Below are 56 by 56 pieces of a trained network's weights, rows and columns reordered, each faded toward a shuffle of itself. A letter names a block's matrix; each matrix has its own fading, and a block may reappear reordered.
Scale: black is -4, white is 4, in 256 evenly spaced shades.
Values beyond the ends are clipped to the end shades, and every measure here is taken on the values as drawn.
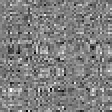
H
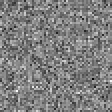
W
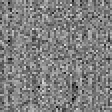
W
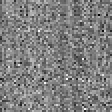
W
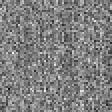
W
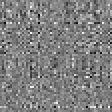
H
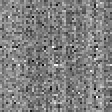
W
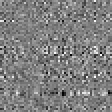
H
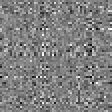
H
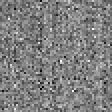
W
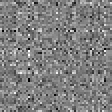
H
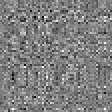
H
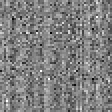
W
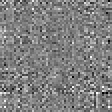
H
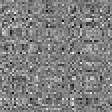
H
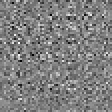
H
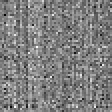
W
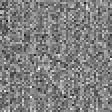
W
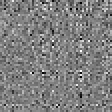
H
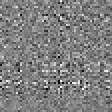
H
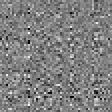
H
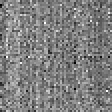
W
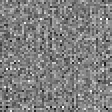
W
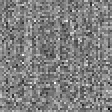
W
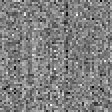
W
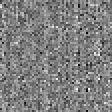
W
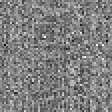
W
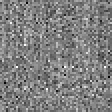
W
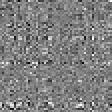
H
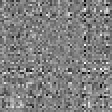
H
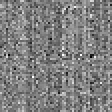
W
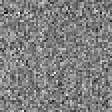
W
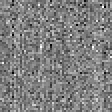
W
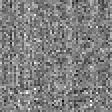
W
